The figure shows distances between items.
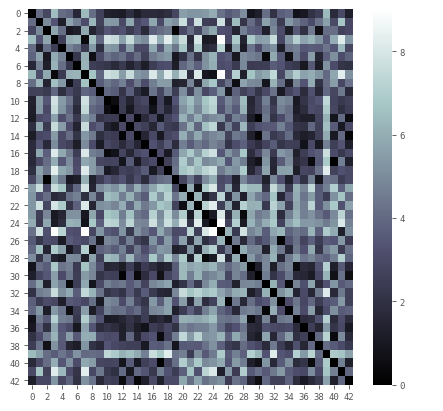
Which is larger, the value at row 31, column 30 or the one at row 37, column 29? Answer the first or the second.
the first
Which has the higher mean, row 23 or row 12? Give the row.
23
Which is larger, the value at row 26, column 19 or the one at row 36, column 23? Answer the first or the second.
the second
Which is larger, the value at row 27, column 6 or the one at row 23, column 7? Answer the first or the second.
the first
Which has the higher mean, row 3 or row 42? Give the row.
3
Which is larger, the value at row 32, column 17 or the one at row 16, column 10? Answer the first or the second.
the first
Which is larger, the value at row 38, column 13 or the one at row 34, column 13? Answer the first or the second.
the second
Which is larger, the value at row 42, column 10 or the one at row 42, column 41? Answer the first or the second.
the second
